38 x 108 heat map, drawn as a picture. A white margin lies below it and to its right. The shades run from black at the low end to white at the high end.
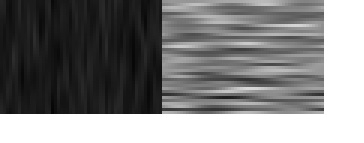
The table splits into one row of 2 panels. Panel 1,1: very low, streaked downward, faint in contrast. Panel 1,2: middling, streaked across, strong in contrast.
